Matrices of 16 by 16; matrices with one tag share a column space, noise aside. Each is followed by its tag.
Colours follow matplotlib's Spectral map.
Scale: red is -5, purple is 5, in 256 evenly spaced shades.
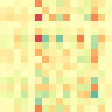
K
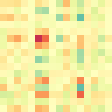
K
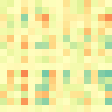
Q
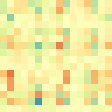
Q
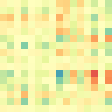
Q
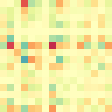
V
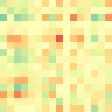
K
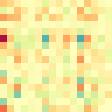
K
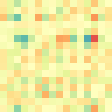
K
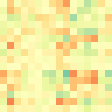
Q
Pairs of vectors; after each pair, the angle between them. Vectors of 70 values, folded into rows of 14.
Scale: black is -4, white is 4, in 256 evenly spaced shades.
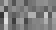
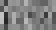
nearly opposite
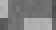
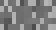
orthogonal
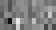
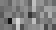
nearly parallel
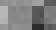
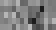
partly aligned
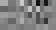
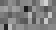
partly opposed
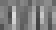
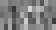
partly opposed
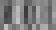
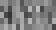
partly aligned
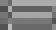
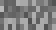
orthogonal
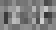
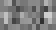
nearly opposite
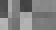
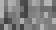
orthogonal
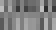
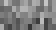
partly opposed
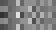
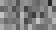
partly opposed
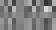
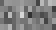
orthogonal
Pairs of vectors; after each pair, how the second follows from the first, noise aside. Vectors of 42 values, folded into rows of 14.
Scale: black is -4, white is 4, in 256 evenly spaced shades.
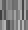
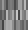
shuffled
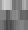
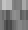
copied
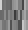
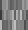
shuffled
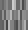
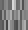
copied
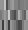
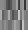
reversed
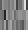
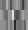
shuffled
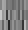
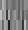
copied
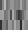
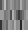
copied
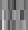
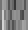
copied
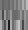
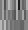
reversed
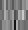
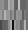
shuffled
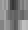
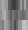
copied
